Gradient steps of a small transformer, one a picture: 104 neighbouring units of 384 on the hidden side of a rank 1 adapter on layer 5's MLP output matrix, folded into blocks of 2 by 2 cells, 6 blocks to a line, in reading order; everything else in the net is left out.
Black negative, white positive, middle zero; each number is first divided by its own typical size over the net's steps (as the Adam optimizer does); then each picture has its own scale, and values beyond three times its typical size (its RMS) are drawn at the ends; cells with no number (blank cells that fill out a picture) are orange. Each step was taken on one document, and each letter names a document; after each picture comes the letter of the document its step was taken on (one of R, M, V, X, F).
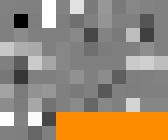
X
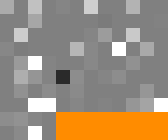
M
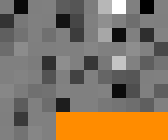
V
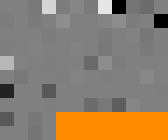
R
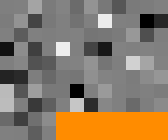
X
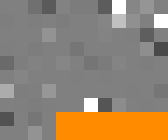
R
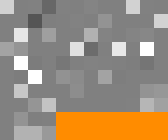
M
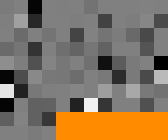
X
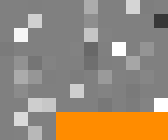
M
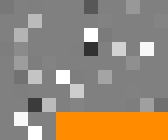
M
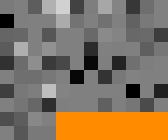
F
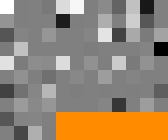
F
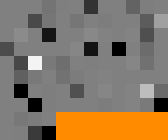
M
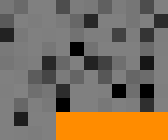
V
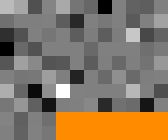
V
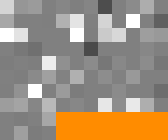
V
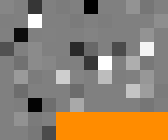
M
